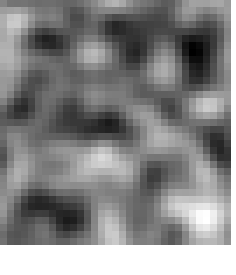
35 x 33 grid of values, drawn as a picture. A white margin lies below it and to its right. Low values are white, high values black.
Grain: blotchy. Ninth with the lowest average: bottom right. Lone odd cells: none. Odd rows or columns: none. Histogram: bell-shaped. Mirror symmetry: none.
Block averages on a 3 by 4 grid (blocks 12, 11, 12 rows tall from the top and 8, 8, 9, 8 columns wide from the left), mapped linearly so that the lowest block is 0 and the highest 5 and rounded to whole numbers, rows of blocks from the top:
3455
4433
4330
